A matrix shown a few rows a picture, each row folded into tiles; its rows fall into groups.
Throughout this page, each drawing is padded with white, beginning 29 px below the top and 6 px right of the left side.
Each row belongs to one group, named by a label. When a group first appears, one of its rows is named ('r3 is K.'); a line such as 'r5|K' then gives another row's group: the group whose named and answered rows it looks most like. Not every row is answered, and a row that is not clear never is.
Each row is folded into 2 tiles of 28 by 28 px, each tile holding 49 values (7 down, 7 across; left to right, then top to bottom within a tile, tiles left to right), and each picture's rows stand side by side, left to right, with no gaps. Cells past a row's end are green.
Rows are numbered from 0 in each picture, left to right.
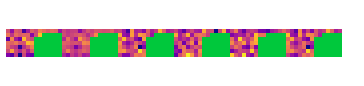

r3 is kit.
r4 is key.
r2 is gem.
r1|key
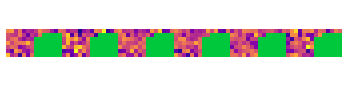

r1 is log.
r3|log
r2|log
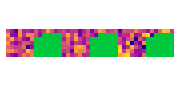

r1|log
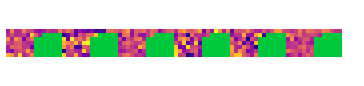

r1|key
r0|key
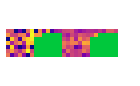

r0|key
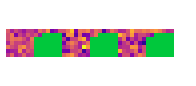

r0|log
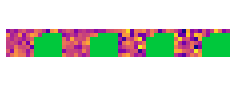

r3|gem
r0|kit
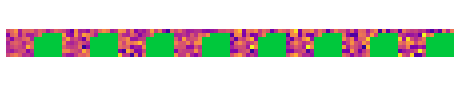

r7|key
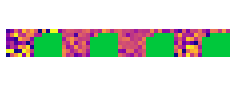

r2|log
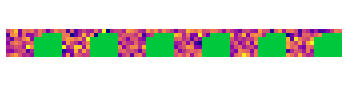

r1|log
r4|kit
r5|key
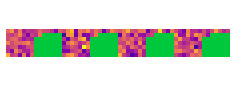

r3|gem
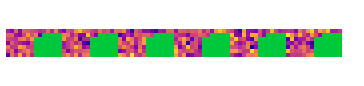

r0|log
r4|gem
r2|key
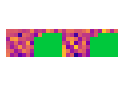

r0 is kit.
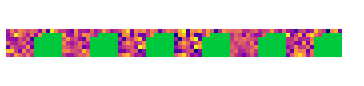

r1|gem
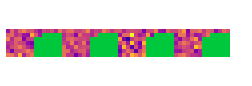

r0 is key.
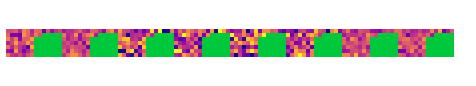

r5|kit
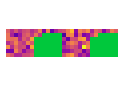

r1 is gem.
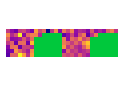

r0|kit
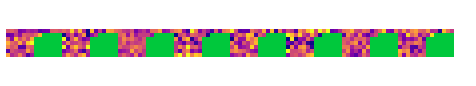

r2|log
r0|key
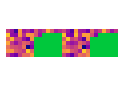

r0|gem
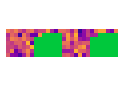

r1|log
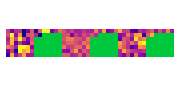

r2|key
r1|log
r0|log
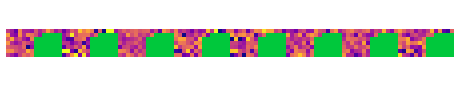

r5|kit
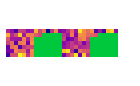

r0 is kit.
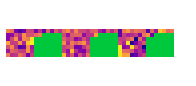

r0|key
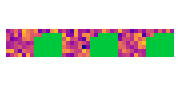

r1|gem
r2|key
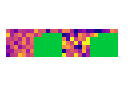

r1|key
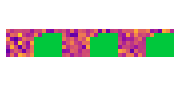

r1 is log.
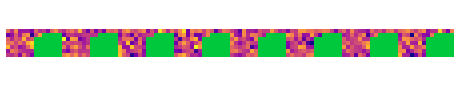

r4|gem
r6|key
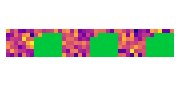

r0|key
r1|log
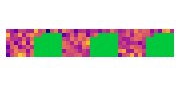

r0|kit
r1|key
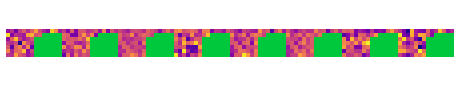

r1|log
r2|kit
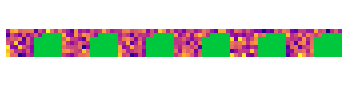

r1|gem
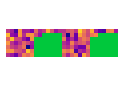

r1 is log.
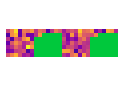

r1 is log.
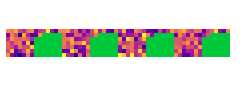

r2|key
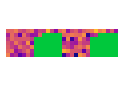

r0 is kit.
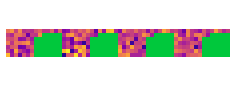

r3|gem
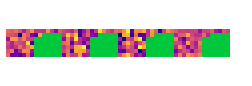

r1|log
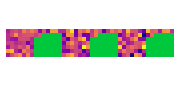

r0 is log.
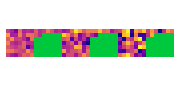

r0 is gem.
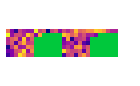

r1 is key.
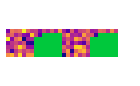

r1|log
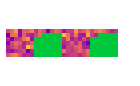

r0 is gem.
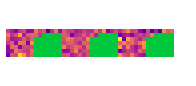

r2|key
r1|log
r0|kit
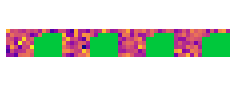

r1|gem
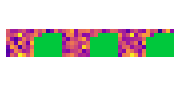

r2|kit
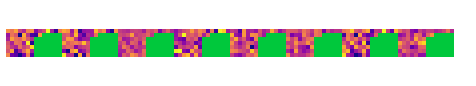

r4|gem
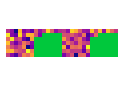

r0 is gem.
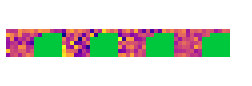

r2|key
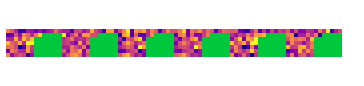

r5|log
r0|key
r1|kit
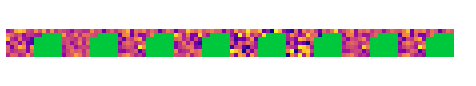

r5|log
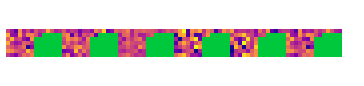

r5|gem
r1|log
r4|kit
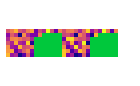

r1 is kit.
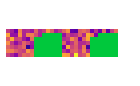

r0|gem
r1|key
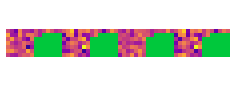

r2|log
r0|gem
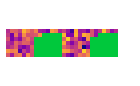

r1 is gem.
